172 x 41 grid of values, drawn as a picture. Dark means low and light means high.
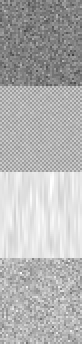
The table splits into 4 rows of 1 panel. Panel 1,1: middling, fine-grained. Panel 2,1: high, checkered. Panel 3,1: very high, streaked downward, faint in contrast. Panel 4,1: high, fine-grained.
